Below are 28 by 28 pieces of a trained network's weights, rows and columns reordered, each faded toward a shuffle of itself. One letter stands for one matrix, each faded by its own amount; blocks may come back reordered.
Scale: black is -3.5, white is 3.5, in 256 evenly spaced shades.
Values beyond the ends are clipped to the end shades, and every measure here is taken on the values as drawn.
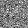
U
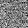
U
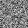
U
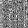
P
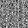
P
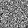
U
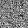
U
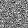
U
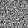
U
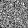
U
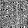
P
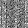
P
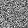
U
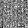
P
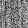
P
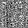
P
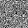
U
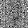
P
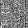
P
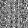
P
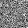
U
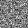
U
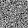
U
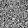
U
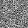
U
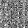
P
